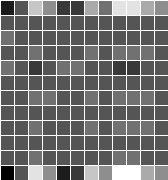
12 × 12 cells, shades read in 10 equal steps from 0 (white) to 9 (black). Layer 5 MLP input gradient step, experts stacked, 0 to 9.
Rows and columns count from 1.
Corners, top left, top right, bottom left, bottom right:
8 4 9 4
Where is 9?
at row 12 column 1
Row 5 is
5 6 7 6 5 5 6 6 7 7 6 6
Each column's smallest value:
5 6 1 4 5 5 2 4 0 0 3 4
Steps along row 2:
same same same same same same same same same same same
